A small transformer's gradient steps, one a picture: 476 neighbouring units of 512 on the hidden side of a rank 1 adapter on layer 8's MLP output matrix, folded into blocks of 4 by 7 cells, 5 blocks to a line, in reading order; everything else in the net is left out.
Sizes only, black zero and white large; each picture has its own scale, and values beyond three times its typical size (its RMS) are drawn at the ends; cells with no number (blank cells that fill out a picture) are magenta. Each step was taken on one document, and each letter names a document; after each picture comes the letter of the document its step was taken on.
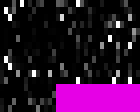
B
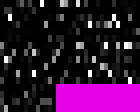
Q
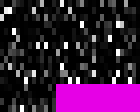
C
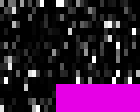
B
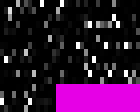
Q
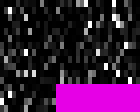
Q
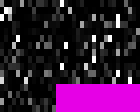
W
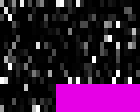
B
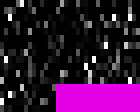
Q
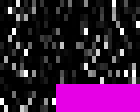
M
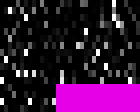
M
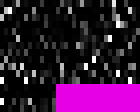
C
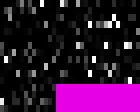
Q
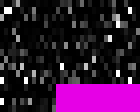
C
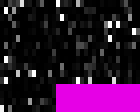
B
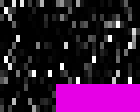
B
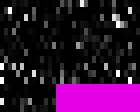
C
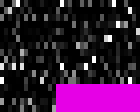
C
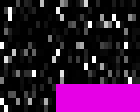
Q
